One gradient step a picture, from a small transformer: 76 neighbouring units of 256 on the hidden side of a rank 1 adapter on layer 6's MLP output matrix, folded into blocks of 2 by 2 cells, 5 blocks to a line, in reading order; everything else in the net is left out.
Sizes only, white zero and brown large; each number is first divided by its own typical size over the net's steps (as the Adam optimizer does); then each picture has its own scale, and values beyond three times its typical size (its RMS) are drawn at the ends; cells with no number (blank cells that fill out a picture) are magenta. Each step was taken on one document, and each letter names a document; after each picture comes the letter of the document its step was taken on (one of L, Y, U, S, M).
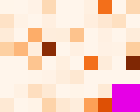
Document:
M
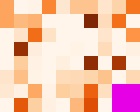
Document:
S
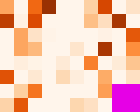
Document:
S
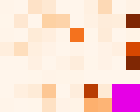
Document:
M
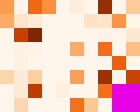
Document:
S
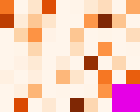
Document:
S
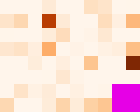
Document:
M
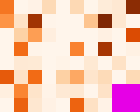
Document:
S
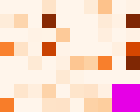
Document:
M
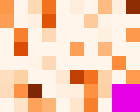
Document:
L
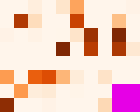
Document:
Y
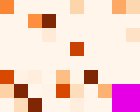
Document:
L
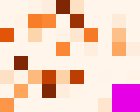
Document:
Y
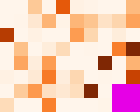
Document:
Y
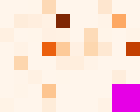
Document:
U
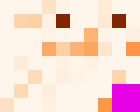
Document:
U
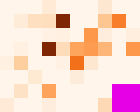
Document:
U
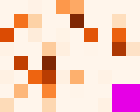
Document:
Y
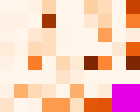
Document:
M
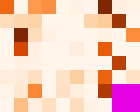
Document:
S
